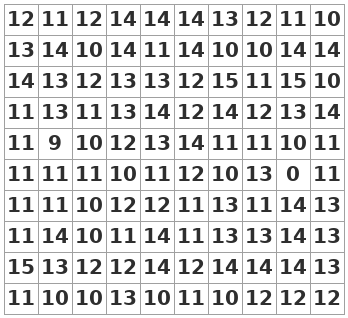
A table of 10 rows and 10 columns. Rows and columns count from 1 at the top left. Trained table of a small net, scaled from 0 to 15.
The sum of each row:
123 124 128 127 112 100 118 124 133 111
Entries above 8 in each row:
10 10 10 10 10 9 10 10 10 10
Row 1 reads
12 11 12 14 14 14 13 12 11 10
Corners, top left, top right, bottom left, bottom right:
12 10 11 12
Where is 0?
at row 6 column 9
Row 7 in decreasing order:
14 13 13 12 12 11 11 11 11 10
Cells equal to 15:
3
